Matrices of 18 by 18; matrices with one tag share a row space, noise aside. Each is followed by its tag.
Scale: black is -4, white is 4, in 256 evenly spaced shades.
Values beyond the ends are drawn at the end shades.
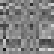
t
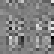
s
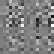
s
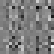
s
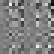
s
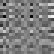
t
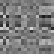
t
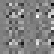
s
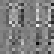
s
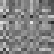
t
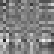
t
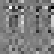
s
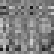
t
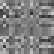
t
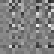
s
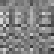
t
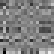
t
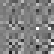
s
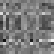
t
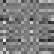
t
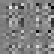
s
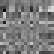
t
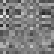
t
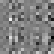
s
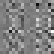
s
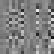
s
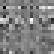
t
